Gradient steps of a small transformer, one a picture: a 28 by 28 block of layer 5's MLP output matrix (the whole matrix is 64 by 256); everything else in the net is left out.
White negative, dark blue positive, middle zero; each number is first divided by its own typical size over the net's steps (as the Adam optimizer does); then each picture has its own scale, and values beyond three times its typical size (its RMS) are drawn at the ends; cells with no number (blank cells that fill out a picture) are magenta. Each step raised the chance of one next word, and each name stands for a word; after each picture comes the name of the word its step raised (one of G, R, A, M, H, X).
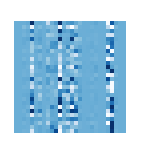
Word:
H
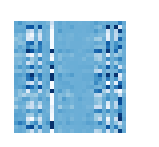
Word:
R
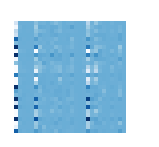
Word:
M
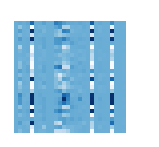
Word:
H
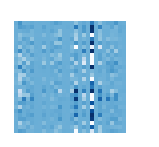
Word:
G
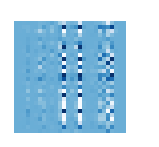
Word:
R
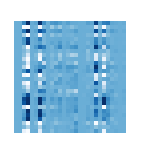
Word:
H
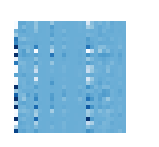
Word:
M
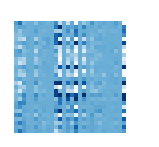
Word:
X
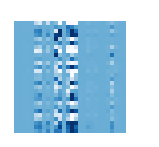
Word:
X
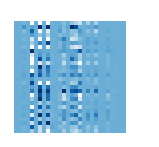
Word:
G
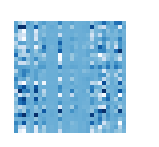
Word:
G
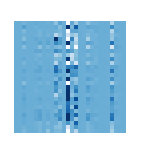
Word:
G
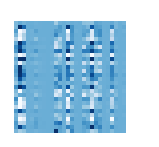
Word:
R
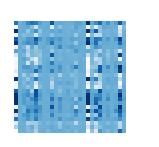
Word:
H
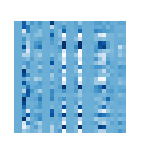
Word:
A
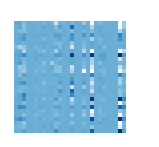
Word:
M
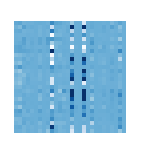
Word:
G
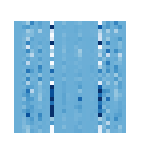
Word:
G
